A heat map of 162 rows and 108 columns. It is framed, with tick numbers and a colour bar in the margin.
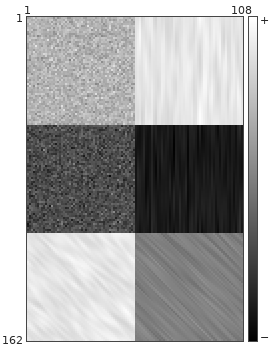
The table splits into 3 rows of 2 panels. Panel 1,1: high, fine-grained. Panel 1,2: very high, streaked downward, faint in contrast. Panel 2,1: low, fine-grained. Panel 2,2: very low, streaked downward, faint in contrast. Panel 3,1: very high, slanting down to the right, faint in contrast. Panel 3,2: middling, slanting down to the right, faint in contrast.
